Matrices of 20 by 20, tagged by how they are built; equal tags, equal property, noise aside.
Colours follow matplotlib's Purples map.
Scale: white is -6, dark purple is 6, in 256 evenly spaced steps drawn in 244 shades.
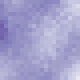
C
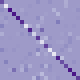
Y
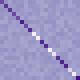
Y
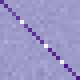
Y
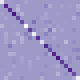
Y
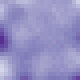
C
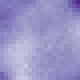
C
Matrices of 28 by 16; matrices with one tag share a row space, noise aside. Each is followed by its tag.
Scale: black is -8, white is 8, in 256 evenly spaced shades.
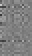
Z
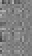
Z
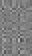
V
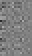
Z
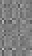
V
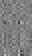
V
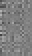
Z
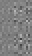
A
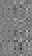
A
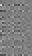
Z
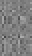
V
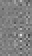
A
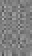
V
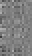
Z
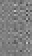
A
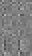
V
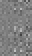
A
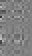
Z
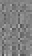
V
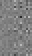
A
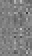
A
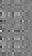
Z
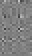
V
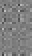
V
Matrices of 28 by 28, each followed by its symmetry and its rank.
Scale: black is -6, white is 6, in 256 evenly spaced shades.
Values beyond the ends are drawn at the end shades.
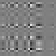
neither, rank one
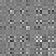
symmetric, rank three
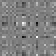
symmetric, rank three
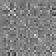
symmetric, rank five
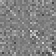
symmetric, rank five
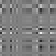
neither, rank one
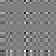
neither, rank one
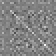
symmetric, rank five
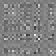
symmetric, rank three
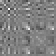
symmetric, rank three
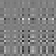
neither, rank one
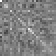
symmetric, rank five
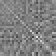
symmetric, rank five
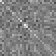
symmetric, rank five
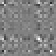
symmetric, rank three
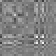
symmetric, rank three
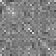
symmetric, rank five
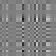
neither, rank one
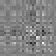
symmetric, rank three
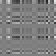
neither, rank one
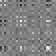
symmetric, rank three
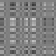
neither, rank one
